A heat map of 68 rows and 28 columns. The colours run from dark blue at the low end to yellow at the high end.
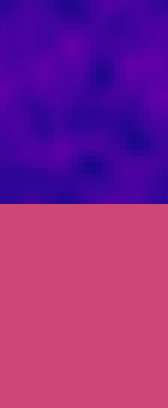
The table splits into 2 rows of 1 panel. Panel 1,1: very low, blotchy, faint in contrast. Panel 2,1: middling, flat.
